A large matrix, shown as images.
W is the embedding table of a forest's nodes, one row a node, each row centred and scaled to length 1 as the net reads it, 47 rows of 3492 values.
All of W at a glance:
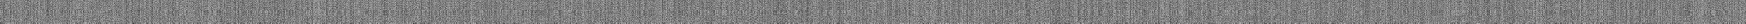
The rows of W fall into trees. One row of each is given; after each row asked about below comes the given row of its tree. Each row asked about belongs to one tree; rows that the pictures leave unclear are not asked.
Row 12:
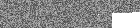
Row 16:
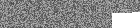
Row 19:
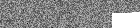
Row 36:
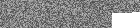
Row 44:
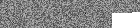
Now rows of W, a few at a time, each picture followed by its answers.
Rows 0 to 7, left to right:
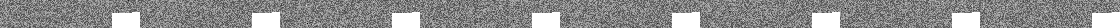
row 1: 36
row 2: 19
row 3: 16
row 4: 36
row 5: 36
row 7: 36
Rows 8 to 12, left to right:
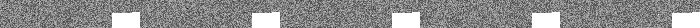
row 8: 12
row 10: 16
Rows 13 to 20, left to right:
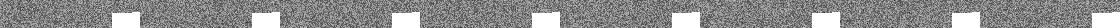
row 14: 36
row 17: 36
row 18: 36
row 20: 16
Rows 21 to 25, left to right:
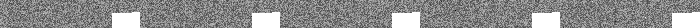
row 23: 16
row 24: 16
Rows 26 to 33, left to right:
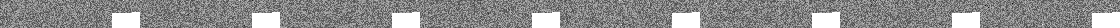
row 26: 36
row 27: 16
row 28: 16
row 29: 16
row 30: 36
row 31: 16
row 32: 12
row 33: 44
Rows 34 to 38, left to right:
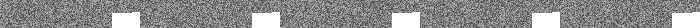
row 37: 44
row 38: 44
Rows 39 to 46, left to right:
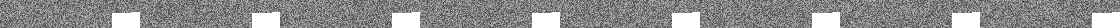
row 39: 19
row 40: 16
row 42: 12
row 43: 16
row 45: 36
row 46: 36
